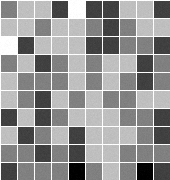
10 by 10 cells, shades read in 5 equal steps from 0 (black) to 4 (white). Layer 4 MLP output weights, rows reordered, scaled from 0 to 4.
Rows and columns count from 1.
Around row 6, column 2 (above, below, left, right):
2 3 3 1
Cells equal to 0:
2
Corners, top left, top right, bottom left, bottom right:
2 1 1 1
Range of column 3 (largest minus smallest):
2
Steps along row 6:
down down up down up down same up same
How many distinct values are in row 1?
4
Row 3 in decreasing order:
4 3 3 3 2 2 1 1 1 1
